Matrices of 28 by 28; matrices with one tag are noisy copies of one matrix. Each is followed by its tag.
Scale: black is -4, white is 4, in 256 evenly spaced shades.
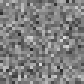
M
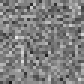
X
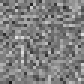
X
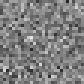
M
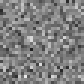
M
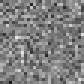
X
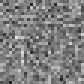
X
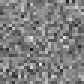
M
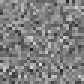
M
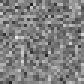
X
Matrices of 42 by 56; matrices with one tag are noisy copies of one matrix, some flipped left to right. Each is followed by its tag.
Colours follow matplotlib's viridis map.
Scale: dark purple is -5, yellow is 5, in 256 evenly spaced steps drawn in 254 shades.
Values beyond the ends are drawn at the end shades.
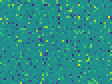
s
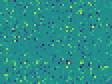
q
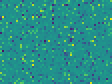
s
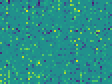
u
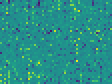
u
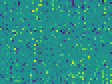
u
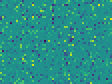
s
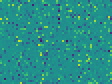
s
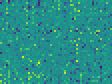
u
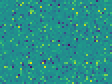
q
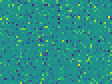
s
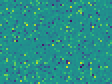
q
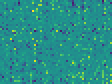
u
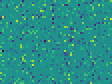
s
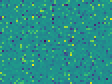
s
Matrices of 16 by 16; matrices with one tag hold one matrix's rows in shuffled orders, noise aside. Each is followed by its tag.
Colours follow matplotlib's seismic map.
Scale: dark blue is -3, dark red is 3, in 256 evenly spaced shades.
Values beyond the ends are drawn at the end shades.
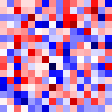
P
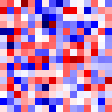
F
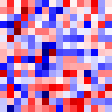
F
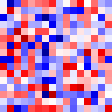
F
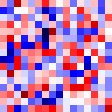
F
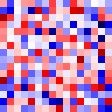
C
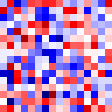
F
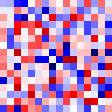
P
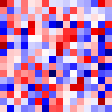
C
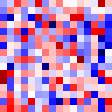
C
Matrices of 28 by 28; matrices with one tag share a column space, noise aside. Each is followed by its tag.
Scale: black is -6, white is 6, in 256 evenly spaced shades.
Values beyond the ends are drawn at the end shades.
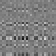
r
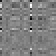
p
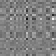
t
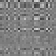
p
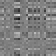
t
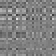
t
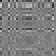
p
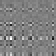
r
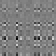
r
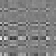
r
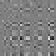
r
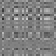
t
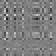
t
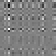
p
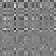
p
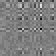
p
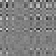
p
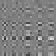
r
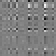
p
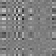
t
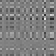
t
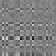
r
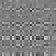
r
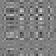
t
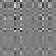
p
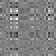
t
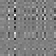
t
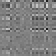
p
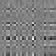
r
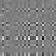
r
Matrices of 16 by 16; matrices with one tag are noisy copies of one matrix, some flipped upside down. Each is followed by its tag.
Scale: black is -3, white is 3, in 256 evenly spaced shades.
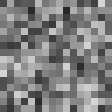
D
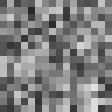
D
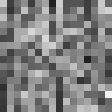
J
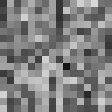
J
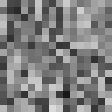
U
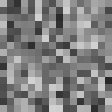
U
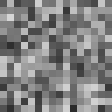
D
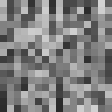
J
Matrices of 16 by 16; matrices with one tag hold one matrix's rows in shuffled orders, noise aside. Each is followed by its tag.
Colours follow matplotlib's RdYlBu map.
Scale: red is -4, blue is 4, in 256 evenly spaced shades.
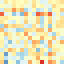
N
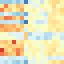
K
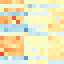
K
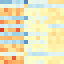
K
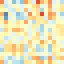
N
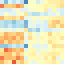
K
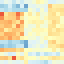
K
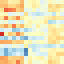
K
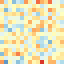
N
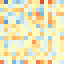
N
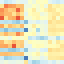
K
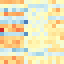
K
